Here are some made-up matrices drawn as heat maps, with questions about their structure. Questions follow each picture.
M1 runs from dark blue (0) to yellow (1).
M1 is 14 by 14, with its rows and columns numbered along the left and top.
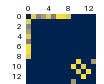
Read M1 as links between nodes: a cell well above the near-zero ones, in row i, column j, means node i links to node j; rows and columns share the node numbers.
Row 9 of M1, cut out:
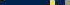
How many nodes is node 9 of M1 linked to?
2
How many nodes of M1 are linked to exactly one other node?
10
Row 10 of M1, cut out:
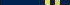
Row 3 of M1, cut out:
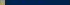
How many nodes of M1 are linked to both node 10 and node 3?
0
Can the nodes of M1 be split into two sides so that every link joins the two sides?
yes
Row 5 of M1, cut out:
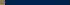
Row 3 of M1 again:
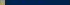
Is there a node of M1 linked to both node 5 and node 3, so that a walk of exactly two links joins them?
yes
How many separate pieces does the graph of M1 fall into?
2
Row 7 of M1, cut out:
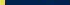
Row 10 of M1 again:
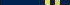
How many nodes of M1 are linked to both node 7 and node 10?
0
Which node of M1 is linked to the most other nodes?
node 0
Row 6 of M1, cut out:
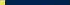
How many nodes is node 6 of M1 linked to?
1
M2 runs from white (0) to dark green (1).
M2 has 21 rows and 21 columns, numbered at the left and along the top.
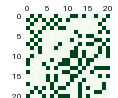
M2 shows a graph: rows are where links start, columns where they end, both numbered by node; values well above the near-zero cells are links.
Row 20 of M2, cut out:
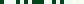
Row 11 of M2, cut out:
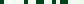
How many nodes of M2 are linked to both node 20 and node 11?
6
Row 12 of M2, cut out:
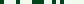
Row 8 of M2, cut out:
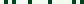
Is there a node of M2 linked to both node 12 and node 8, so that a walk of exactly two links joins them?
no
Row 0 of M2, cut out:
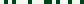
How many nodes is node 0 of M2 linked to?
8
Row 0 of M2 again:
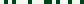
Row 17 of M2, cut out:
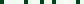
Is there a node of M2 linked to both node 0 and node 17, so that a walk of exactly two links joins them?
no
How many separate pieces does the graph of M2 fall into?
1
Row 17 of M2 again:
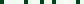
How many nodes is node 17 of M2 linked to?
5
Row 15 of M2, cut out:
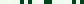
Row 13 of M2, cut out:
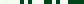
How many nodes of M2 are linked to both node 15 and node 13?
6
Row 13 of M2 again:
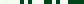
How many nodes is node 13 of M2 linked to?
9
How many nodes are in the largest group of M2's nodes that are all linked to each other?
3
